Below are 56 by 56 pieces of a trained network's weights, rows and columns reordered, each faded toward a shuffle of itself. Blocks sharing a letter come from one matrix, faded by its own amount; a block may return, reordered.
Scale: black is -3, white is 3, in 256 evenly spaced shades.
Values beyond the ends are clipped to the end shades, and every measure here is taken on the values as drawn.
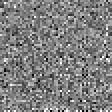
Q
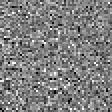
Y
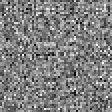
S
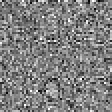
S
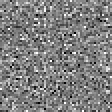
Y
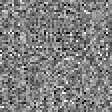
Q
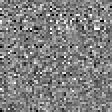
Q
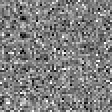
Y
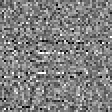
Q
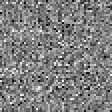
Y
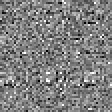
Q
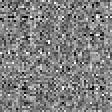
Q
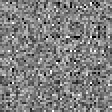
Q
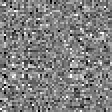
Y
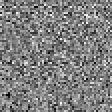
S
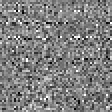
Q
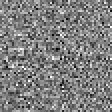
S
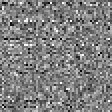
Q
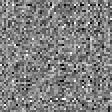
Q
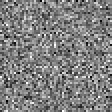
S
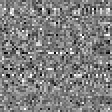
Q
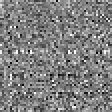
Q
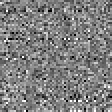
Q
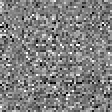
Y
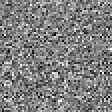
S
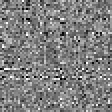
Q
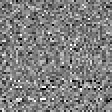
Q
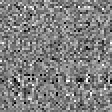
Q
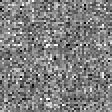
Q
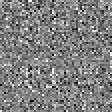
Y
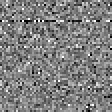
S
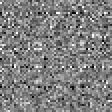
Q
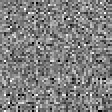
Q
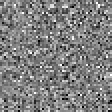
Y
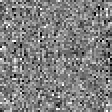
Y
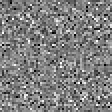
Y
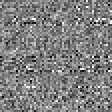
Q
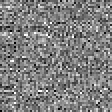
S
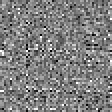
Y
